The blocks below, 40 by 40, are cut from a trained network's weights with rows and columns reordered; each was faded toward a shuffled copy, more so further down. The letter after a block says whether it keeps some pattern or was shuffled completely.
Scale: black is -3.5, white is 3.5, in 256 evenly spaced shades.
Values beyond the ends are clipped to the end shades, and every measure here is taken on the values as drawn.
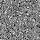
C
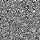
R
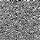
R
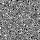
C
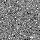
C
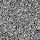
C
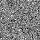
C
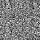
R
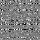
R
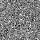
C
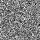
C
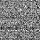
R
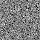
C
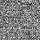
R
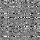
R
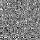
R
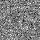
C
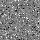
C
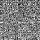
R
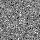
C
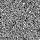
C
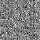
R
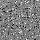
C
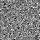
C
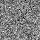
C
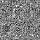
R
